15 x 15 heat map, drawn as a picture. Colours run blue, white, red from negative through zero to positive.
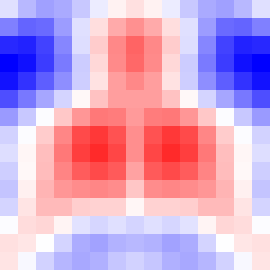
Grain: blotchy. Ninth with the highest average: centre. Mirror symmetry: left to right. Lone odd cells: none. Average level on the scale: 50%. Stripes: none.
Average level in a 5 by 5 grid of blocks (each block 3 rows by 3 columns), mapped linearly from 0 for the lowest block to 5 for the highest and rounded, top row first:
1 2 4 2 1
0 2 4 2 0
3 5 5 5 3
3 4 4 4 3
3 2 2 2 3
